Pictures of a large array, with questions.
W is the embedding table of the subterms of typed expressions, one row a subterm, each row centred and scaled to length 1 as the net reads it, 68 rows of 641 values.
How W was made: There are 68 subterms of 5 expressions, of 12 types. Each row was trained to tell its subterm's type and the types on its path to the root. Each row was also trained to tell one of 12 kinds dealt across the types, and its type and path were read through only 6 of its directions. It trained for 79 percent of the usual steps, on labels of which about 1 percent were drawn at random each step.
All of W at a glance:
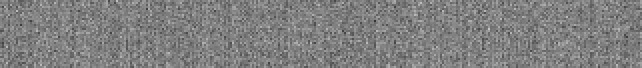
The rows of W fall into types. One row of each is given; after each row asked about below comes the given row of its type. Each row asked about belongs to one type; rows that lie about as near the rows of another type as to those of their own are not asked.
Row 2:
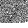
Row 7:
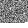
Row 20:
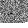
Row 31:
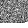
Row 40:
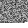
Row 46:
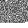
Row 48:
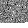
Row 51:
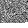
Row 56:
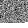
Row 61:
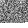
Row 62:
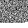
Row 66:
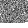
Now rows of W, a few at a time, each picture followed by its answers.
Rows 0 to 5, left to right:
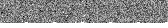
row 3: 56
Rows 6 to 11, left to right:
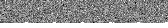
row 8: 48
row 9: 51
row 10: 20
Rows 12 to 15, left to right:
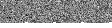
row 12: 7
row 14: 61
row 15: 20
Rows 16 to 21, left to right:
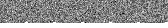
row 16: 7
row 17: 31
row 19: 7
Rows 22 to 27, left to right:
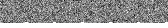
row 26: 61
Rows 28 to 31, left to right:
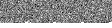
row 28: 48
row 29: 48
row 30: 46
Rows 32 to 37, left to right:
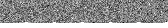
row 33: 56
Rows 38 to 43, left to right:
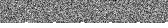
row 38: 7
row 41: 51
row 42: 31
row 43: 31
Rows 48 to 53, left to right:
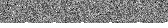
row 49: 56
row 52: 56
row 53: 62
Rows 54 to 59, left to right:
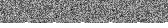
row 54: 20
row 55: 20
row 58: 48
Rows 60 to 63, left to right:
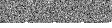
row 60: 62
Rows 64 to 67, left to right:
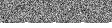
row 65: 20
